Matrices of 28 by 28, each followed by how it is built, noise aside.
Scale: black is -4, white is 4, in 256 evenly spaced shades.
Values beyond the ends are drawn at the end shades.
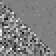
lower triangular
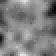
smooth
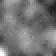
smooth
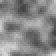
smooth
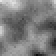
smooth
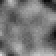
smooth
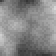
smooth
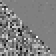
lower triangular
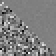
lower triangular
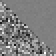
lower triangular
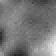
smooth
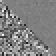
lower triangular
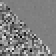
lower triangular
